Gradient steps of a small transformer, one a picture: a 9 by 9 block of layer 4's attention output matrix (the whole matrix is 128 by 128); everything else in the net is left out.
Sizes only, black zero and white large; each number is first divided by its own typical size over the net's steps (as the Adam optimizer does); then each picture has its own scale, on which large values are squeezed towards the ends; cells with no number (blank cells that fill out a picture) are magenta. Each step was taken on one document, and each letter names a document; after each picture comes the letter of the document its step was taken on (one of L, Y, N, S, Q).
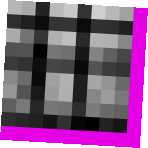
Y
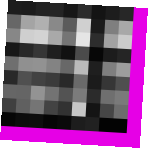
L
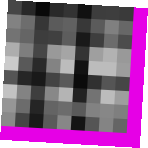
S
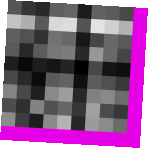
Y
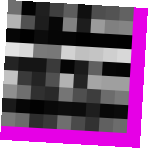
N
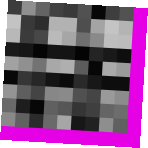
S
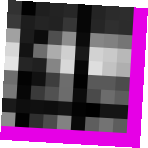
N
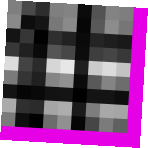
S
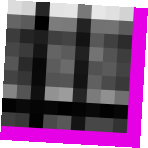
Y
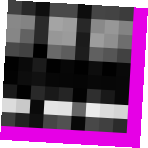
Y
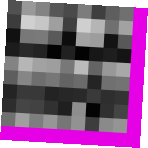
L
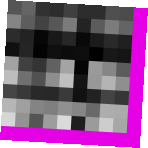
S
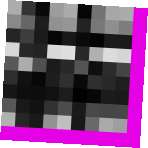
N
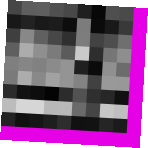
L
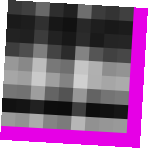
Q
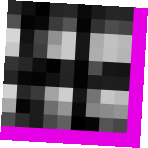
N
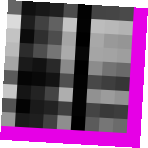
N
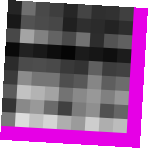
L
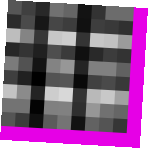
Y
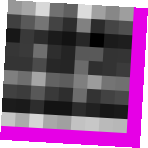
Q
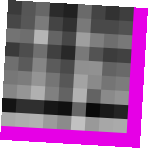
Q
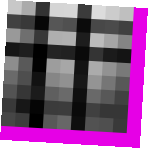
Y
